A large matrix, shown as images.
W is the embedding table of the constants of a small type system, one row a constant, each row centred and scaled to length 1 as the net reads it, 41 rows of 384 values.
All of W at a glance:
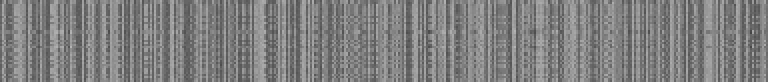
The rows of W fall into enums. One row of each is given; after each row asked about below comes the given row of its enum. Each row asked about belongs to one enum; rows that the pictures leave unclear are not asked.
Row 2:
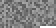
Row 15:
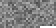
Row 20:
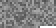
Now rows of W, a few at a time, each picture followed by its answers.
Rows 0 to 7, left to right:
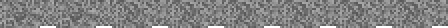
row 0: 20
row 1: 20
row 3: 2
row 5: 2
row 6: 2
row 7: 2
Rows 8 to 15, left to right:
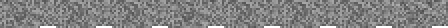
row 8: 20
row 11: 20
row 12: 2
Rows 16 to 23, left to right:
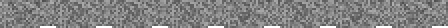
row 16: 15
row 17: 2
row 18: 2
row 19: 2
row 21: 2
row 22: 20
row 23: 15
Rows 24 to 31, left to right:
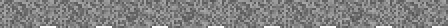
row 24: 2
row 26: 20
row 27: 20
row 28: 2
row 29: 2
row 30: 20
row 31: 2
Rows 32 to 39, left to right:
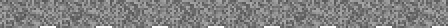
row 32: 20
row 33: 20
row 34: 2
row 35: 2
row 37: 20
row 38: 2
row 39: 20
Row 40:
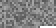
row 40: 20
